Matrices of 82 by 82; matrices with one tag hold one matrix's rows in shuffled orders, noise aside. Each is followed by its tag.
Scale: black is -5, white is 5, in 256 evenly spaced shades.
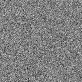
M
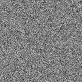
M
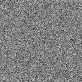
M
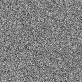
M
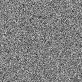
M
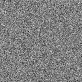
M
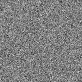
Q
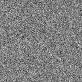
M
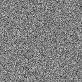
M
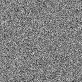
M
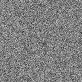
M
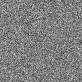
M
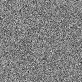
M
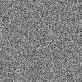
Q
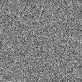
Q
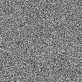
Q
